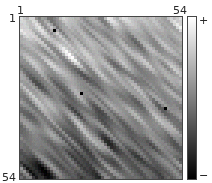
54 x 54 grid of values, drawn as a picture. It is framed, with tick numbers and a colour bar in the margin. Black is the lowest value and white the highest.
Odd rows or columns: none. Slope: up to the top. Lone odd cells: 3, each lower than its neighbours. Grain: diagonal, down to the right.
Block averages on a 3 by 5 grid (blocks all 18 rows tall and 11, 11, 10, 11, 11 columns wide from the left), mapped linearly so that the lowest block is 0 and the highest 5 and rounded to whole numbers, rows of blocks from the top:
5 5 4 4 5 / 3 2 2 3 3 / 0 0 0 0 1
